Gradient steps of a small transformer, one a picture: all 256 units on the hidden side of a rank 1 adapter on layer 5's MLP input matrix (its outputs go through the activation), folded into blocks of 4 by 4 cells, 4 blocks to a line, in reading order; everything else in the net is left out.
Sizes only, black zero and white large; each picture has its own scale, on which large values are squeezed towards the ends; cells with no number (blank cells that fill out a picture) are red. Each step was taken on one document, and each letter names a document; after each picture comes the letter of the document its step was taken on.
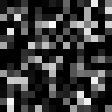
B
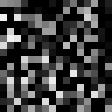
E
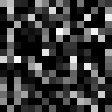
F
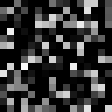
B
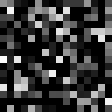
F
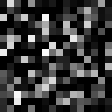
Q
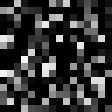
B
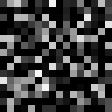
Q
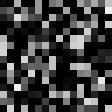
B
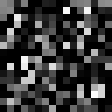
E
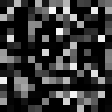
F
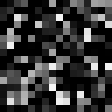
E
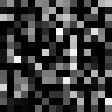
F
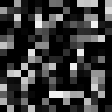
B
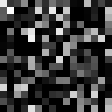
F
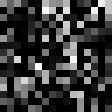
F
